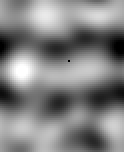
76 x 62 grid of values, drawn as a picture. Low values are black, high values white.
Overall the values sit about 50% of the way up the scale. The middle left is the roughest part. A single lone cell is far lower than the cells round it. Horizontal stripes repeat 3 times down the table.
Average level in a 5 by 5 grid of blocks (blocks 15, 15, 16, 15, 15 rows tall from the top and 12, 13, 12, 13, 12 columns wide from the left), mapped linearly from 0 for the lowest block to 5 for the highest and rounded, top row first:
35544 | 12110 | 45442 | 22122 | 44314
